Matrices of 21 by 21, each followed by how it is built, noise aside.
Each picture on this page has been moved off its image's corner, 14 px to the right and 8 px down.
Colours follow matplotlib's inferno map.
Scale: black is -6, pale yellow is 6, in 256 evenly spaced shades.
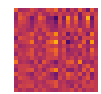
low rank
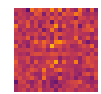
low rank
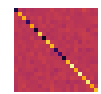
diagonal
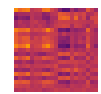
low rank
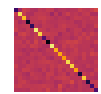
diagonal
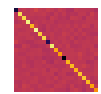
diagonal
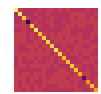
diagonal
